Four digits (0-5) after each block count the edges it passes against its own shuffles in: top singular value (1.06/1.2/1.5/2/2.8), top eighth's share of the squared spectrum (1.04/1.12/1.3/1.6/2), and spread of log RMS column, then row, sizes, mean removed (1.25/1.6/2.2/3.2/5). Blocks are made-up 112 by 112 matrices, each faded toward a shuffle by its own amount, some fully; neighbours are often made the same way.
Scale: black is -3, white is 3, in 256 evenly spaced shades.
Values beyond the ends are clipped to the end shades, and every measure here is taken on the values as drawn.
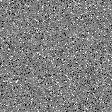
0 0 0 0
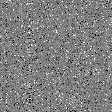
3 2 1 0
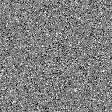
2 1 0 0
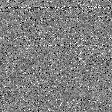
2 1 0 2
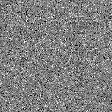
3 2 1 1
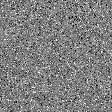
0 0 0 0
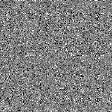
1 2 2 3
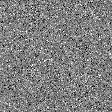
0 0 1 1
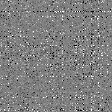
2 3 3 3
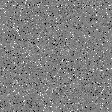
1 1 0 0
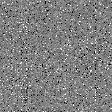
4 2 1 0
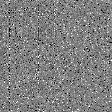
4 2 2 0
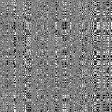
5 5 4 3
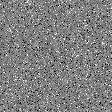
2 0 0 0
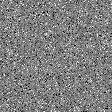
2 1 0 0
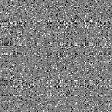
4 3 2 3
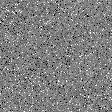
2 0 0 0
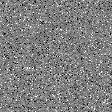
3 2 1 1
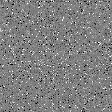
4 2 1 1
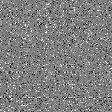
4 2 1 1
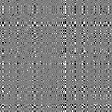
5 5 4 4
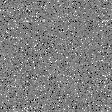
3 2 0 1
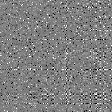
5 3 2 3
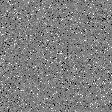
2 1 0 0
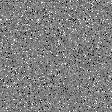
2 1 0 1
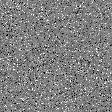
0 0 0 0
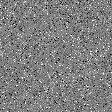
1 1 0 0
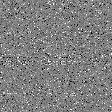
2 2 0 2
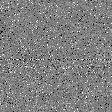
2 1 0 1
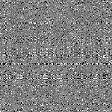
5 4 2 3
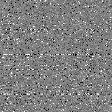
4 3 1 2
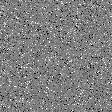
0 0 0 0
